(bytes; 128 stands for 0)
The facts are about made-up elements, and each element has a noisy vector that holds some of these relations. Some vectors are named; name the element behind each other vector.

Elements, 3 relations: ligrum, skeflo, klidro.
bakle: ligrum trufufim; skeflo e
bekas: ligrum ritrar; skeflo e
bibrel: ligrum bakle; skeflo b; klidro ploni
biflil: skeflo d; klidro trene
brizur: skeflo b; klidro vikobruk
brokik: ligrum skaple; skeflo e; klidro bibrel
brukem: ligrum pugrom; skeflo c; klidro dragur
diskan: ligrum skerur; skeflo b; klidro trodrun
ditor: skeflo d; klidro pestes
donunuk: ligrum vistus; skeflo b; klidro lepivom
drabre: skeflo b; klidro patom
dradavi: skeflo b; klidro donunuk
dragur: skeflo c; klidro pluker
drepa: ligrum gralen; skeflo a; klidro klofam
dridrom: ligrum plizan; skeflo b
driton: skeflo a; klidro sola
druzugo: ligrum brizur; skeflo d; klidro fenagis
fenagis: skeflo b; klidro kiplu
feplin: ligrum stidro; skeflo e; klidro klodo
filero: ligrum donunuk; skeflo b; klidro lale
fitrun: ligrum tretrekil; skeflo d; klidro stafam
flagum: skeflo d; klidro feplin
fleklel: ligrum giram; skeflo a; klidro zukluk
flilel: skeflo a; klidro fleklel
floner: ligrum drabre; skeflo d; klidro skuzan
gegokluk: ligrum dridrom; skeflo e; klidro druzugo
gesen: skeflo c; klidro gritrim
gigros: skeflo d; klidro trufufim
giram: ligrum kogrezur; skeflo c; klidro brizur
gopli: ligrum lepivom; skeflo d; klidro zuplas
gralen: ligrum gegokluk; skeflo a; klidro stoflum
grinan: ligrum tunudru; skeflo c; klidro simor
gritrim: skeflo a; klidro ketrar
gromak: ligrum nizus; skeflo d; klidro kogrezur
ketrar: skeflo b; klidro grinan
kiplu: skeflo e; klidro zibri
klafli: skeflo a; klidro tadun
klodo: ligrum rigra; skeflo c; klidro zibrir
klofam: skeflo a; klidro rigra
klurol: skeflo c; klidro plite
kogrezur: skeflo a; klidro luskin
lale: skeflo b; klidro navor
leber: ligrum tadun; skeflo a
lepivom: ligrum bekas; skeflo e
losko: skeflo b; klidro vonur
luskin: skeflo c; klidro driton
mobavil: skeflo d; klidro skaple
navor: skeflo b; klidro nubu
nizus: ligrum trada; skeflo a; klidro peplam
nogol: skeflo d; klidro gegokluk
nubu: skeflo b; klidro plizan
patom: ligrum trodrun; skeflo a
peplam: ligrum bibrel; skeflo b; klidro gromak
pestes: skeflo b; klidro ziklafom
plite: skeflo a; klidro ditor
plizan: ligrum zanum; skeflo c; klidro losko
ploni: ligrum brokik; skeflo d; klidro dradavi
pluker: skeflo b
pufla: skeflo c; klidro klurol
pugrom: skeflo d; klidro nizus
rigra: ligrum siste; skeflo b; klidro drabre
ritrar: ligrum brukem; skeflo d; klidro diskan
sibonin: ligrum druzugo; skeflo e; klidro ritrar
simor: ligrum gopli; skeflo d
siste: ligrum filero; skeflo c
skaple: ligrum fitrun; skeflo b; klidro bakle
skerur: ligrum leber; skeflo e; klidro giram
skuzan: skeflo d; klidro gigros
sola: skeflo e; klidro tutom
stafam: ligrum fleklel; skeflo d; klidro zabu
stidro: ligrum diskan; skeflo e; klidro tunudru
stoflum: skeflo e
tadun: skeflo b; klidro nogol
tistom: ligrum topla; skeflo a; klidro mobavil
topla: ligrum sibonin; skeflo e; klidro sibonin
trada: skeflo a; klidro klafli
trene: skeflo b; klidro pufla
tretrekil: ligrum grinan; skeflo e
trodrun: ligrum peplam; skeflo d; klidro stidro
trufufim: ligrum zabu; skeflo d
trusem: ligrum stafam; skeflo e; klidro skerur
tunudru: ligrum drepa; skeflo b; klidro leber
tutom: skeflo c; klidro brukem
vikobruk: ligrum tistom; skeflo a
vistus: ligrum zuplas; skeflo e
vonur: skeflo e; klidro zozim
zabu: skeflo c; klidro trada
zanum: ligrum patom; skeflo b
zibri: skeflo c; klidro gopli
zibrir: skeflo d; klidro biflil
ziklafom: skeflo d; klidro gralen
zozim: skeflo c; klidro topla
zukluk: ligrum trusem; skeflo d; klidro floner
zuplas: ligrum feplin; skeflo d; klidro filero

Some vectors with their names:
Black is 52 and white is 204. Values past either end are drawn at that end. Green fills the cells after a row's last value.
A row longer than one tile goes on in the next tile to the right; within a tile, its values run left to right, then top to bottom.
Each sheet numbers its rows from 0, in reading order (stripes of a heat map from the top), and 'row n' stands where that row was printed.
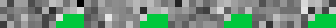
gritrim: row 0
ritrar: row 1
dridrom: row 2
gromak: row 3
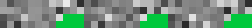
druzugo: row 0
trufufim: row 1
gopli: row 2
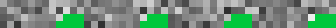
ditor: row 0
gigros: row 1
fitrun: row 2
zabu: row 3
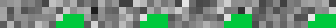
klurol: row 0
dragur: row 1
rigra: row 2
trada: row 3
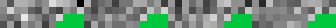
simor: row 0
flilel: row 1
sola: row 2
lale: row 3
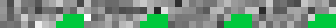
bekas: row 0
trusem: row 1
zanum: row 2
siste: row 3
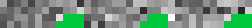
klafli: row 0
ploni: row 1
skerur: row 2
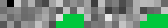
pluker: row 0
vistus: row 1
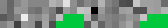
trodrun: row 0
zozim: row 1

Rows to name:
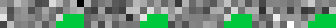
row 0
gesen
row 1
gralen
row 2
trene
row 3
lepivom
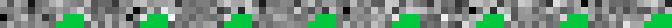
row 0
patom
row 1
vikobruk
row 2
brizur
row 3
bibrel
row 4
brukem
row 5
bakle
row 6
grinan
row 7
kiplu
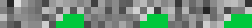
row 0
tunudru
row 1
pestes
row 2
gegokluk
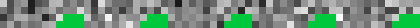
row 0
drepa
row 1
stidro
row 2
peplam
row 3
donunuk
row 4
giram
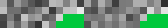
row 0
tistom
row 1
fleklel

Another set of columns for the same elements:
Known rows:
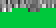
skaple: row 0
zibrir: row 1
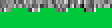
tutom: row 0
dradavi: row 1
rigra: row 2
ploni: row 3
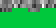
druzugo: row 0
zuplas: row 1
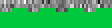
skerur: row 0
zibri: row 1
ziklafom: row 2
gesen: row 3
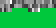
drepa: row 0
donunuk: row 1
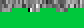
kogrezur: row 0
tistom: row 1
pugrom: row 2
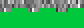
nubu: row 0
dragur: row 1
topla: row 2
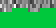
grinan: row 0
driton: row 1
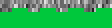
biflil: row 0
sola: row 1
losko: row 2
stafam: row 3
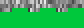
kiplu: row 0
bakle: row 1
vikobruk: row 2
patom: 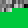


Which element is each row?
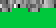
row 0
simor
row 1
stoflum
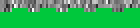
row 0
trodrun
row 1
pluker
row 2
diskan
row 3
tunudru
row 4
gopli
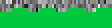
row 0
klofam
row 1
ritrar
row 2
flilel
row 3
plizan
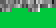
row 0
plite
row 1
bibrel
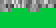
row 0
stidro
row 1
bekas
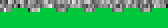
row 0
ketrar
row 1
brokik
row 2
vonur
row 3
trusem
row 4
vistus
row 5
feplin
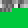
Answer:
fitrun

